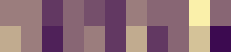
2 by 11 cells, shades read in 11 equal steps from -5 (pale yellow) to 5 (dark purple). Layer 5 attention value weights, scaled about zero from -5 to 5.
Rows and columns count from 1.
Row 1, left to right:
0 0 3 1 2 3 0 1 1 -5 1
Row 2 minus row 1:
-2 0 1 0 -2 0 -2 2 0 2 4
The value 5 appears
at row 2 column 11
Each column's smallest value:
-2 0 3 1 0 3 -2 1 1 -5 1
